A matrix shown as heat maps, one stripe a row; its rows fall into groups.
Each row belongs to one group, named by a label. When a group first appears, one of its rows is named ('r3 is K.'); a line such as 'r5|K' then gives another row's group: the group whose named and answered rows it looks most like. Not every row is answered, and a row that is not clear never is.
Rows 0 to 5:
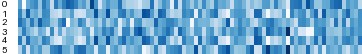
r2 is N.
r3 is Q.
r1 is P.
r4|P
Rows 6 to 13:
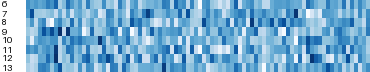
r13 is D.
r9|D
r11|N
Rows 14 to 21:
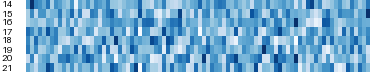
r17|N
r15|D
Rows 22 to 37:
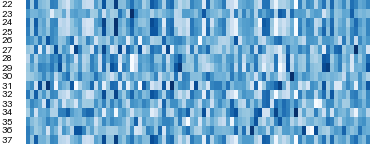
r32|P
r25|P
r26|N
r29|D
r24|P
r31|N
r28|D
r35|N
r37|P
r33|Q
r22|P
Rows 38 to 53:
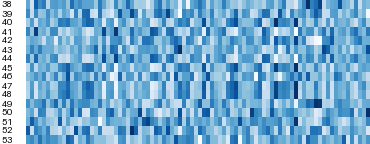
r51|Q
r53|N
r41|P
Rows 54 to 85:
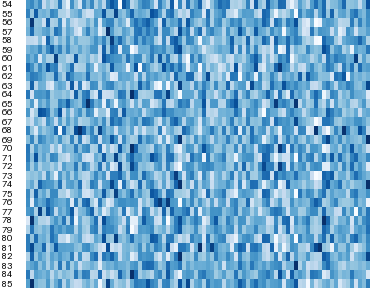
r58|Q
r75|P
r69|D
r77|N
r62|N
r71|P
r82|D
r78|D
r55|P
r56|Q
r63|D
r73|Q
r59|D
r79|D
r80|P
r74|D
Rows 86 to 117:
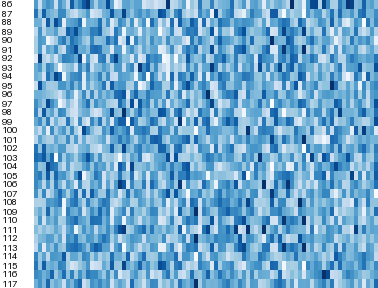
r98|P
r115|P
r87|P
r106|N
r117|N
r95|D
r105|N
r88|N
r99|N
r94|N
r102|P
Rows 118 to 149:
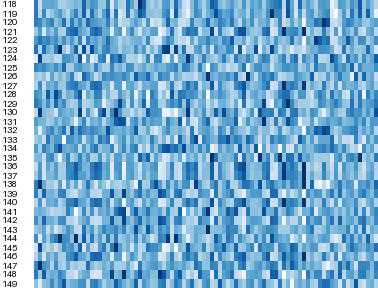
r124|D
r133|N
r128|N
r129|N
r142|P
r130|D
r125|N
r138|Q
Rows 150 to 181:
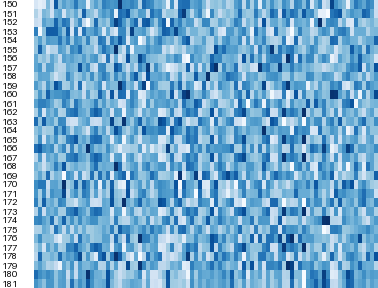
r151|Q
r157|D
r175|Q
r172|P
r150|Q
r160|D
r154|D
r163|P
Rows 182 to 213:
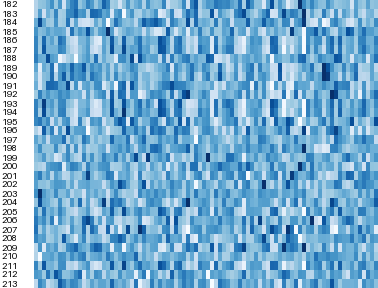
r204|D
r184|Q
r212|N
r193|P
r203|Q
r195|N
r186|P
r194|P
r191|D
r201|Q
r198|Q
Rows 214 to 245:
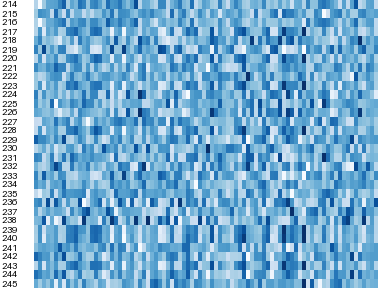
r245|Q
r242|N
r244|N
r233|P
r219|P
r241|D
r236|N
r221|N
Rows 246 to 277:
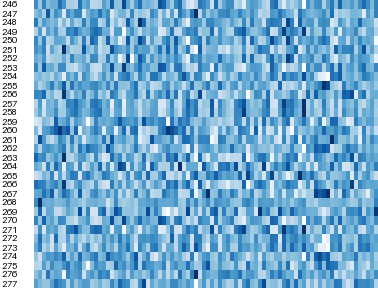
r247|N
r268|Q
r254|Q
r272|Q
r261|D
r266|N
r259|Q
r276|N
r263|N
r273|Q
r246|P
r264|N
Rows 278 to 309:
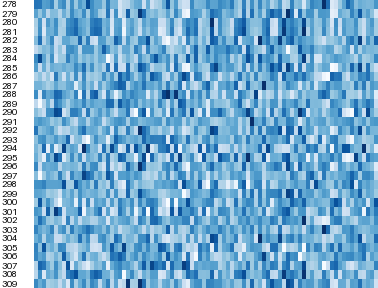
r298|N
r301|N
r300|D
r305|P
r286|Q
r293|Q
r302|Q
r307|Q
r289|Q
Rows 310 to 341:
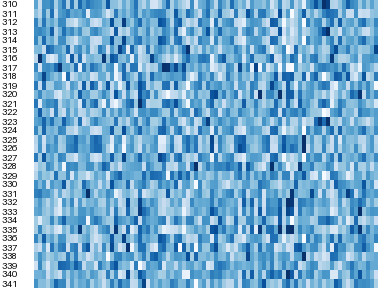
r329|Q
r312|P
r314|P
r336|P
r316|D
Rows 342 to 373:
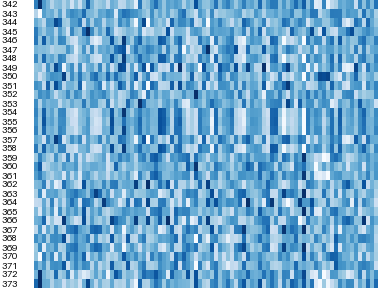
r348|P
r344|N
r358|P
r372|Q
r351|N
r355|P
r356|P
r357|N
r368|N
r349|N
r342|Q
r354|P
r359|Q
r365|Q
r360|Q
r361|Q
